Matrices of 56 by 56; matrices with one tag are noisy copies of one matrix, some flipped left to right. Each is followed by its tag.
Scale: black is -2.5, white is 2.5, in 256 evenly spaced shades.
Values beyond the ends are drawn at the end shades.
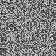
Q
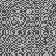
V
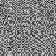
V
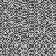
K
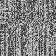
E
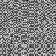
K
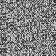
Q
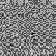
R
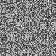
Q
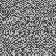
V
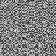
K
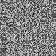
Q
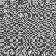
R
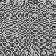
R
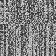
E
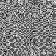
R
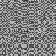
K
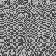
R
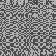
R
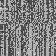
E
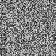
Q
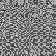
R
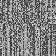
E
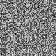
Q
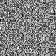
Q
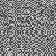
V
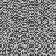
K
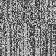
E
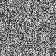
Q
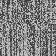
E
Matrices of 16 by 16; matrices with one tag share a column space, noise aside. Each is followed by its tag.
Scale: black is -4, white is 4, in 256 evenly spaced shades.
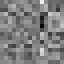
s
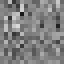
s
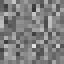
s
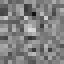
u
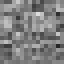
s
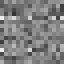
u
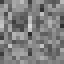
s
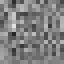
s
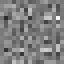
u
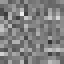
u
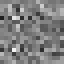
u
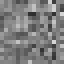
s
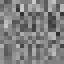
s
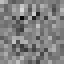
u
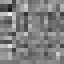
s
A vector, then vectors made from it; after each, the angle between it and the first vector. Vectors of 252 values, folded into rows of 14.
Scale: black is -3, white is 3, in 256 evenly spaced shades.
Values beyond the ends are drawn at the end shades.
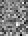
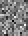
orthogonal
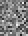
nearly parallel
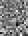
nearly opposite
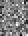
nearly parallel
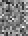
partly opposed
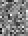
partly opposed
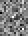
partly aligned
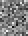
partly opposed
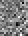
nearly opposite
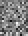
nearly parallel
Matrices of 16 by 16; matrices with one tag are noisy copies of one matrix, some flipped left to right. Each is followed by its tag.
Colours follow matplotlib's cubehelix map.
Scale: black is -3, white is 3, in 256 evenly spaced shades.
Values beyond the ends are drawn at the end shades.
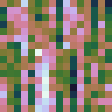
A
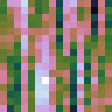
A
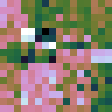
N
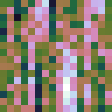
A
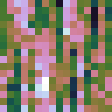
A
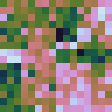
N
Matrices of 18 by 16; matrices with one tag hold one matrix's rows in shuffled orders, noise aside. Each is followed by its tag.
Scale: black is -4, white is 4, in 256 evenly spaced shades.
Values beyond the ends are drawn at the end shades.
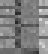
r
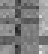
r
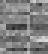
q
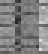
r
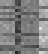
r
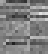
q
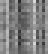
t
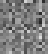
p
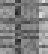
r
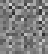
p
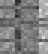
r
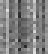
t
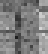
r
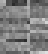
q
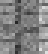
r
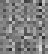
p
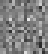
p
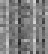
t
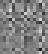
p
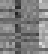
r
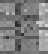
r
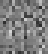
p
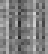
t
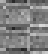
q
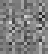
p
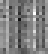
t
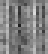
t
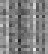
t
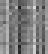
t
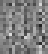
p
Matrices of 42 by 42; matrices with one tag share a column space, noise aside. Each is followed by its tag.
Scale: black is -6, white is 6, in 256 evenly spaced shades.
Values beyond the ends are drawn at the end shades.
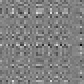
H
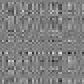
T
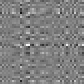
H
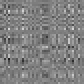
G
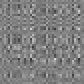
G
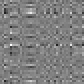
H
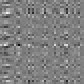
H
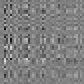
G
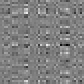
H
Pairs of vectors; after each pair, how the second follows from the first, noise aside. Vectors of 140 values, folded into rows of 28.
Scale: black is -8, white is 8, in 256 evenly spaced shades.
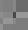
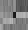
scaled up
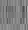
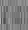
reversed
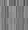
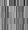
scaled up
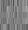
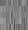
reversed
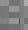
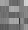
scaled up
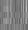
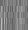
reversed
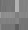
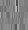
sign-scrambled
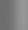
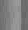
wrapped around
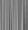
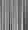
scaled up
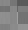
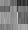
scaled up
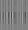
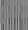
wrapped around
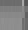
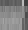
scaled up
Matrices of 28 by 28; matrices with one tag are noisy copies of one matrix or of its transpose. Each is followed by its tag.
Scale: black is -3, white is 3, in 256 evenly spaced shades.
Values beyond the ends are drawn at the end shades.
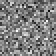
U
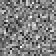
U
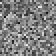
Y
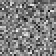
U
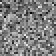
Y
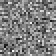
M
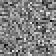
M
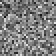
Y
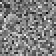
Y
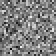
U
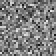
U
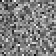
Y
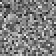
Y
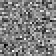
M
